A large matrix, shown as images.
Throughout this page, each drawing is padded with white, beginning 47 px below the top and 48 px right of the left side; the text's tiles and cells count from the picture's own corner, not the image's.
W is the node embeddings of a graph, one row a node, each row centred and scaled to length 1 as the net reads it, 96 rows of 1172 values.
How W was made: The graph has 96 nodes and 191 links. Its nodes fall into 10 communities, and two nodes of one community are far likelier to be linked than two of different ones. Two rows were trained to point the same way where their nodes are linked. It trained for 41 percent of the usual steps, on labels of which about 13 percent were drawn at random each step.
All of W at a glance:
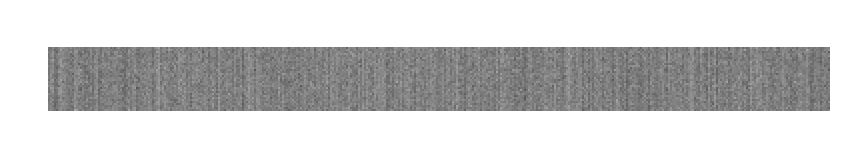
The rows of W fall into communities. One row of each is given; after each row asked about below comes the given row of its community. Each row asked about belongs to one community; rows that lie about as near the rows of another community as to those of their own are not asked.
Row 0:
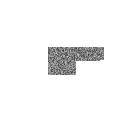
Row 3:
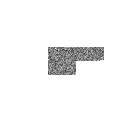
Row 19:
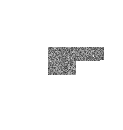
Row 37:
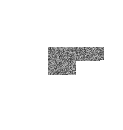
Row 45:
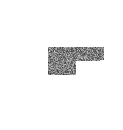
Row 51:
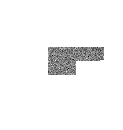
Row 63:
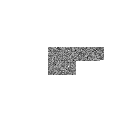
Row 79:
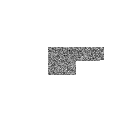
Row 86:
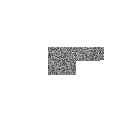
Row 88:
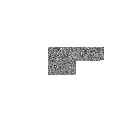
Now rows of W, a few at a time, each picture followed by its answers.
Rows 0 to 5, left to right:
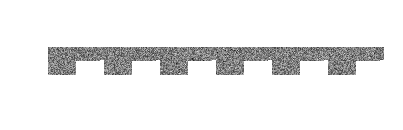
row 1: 37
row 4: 88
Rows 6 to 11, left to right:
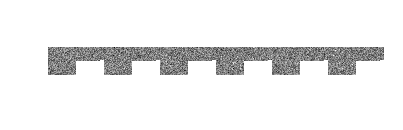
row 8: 19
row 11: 3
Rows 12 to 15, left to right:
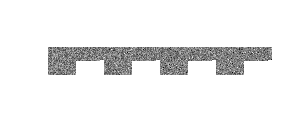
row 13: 51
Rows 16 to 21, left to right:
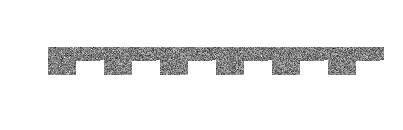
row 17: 0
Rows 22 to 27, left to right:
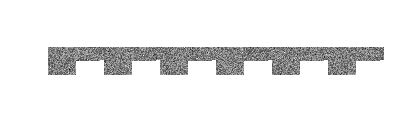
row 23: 0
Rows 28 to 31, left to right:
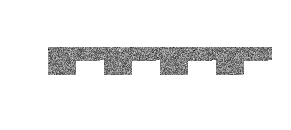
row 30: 3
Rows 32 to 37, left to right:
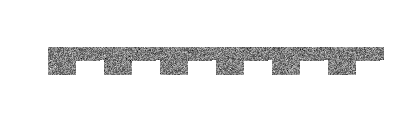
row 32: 37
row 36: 0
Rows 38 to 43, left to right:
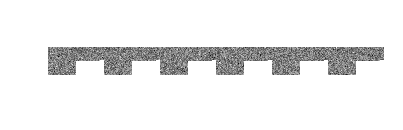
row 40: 88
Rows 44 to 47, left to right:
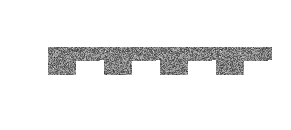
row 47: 86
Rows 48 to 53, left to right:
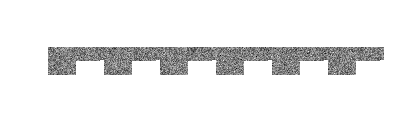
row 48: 0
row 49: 63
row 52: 51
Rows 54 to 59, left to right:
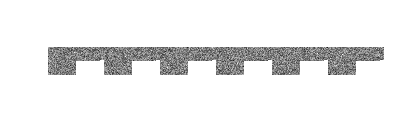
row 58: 63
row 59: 79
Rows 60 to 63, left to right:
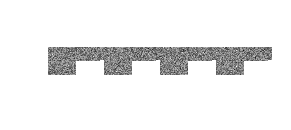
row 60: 45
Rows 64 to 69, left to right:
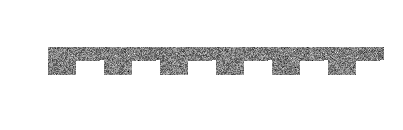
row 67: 37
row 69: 79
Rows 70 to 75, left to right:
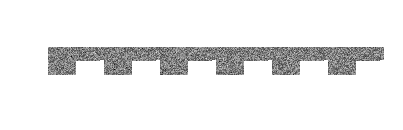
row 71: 0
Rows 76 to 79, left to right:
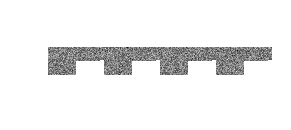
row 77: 88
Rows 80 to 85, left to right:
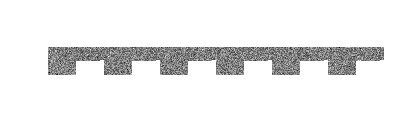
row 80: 79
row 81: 45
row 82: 63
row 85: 79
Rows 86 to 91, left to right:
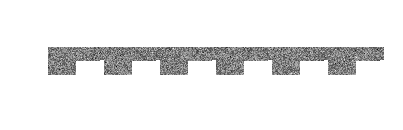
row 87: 79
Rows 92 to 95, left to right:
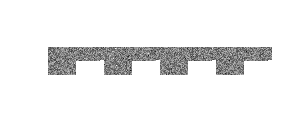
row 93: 63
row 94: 63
